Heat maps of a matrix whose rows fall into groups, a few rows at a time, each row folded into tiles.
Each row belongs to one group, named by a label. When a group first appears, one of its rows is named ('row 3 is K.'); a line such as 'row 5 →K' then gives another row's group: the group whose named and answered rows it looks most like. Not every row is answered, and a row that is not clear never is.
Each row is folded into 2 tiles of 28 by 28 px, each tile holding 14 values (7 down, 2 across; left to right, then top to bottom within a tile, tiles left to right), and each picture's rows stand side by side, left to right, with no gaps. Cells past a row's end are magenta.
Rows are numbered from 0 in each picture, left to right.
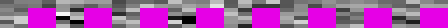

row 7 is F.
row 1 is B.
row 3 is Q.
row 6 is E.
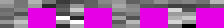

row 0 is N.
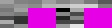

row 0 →Q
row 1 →E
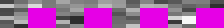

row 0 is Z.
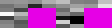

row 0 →B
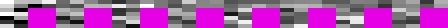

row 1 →F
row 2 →Z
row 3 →F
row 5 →E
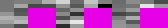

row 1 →N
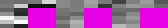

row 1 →N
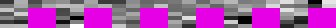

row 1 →E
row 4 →Q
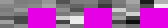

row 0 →Q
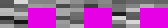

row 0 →F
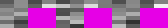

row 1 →Z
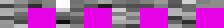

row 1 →B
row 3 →F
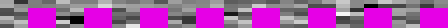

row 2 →E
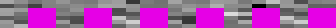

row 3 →Q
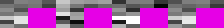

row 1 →B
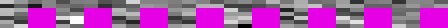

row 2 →F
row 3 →F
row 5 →E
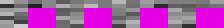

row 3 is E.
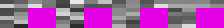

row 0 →Z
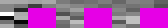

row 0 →B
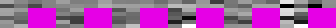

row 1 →Q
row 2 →E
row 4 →F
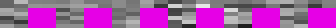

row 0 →F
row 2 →N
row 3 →Z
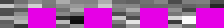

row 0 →Z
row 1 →Q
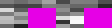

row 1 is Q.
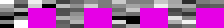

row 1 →Z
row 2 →Q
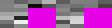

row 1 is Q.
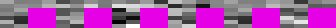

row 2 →E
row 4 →Q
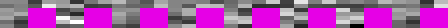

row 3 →F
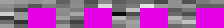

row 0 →B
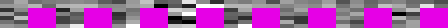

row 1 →E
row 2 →N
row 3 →F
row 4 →E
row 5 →Q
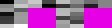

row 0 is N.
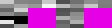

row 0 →Q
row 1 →Z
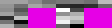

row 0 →B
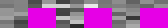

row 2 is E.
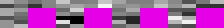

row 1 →Q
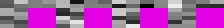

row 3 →B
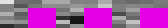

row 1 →Q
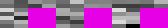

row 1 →F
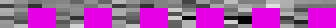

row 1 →E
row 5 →B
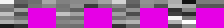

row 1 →B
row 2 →N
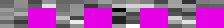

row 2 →E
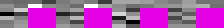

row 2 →B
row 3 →E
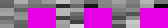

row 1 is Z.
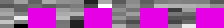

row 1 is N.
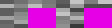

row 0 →Z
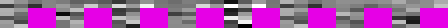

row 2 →Z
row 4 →Z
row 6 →B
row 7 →Q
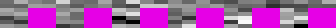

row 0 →F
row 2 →F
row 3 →E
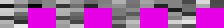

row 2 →N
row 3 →N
